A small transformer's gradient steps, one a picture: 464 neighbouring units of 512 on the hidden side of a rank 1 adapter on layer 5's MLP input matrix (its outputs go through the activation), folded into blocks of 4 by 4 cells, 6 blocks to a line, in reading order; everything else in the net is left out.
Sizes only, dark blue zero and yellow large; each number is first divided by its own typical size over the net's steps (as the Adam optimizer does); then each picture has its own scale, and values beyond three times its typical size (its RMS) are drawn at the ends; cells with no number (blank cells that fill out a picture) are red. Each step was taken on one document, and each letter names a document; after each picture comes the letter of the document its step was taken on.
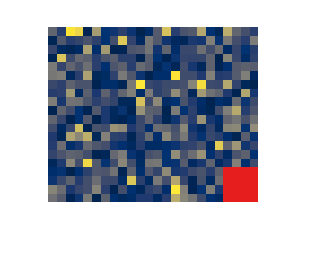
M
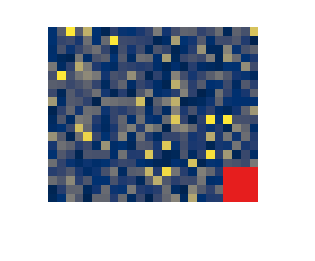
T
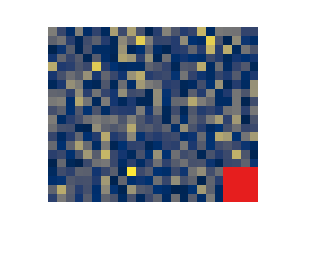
M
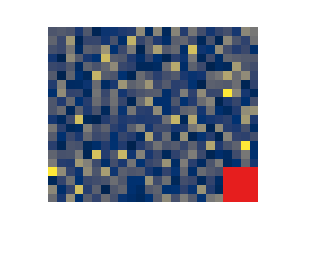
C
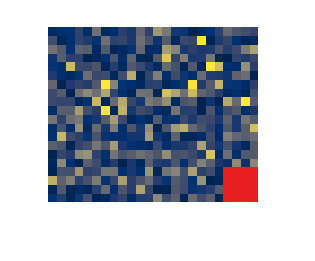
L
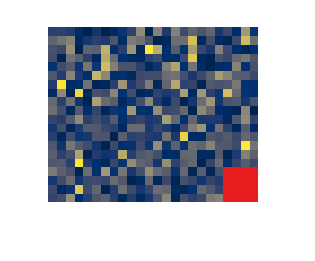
C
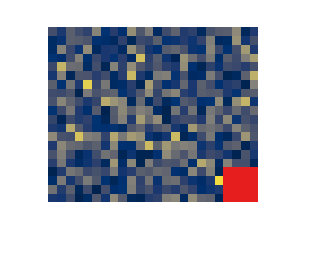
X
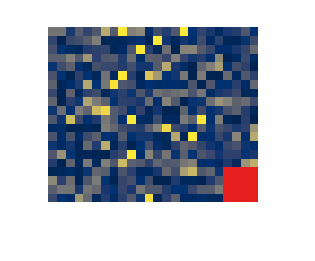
L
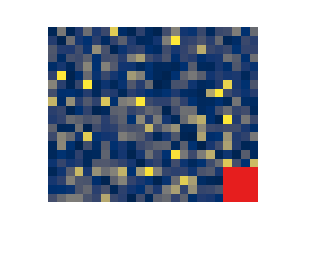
T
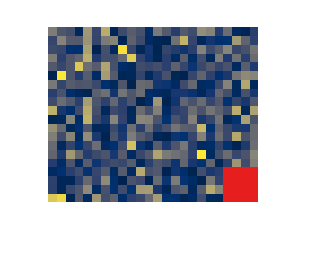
M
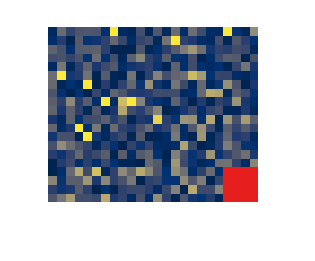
T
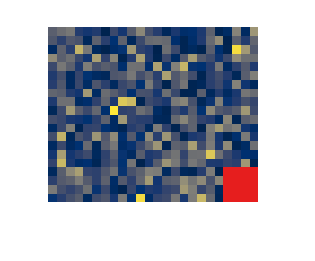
X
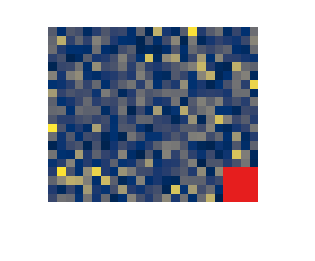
M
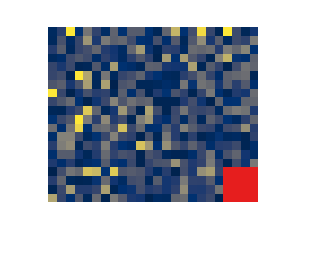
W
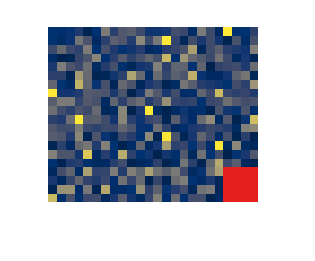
W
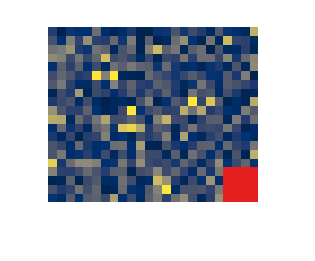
C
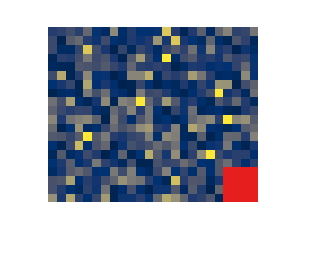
T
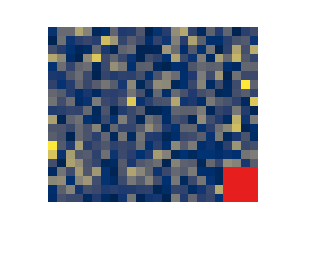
M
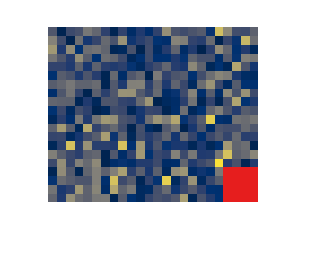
C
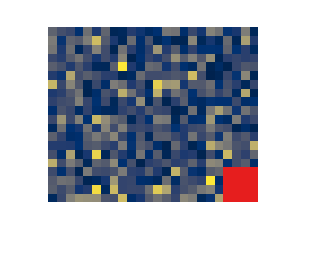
C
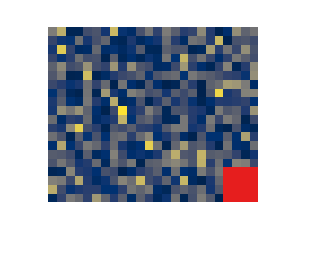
X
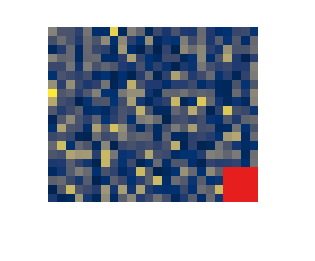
M
